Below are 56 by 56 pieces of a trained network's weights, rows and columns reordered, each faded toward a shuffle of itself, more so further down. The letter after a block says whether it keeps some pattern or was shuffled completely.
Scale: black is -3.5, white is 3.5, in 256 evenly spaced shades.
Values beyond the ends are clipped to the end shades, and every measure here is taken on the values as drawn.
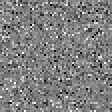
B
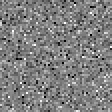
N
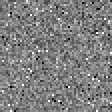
N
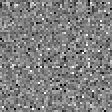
B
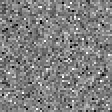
N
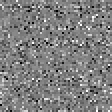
B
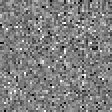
B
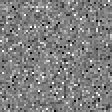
N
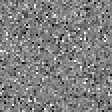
N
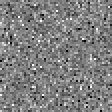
N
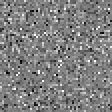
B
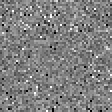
B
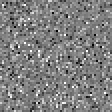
N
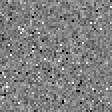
N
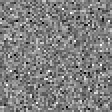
N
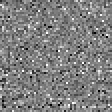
B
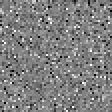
N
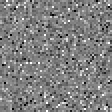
N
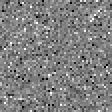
N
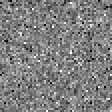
B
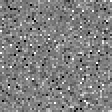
N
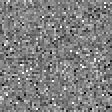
N
